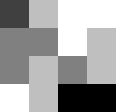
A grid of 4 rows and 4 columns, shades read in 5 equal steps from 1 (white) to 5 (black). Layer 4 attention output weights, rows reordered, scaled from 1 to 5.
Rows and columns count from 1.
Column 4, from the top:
1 2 2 5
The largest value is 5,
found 2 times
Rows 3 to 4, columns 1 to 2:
3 2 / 1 2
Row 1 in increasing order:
1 1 2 4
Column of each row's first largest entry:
1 1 1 3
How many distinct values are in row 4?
3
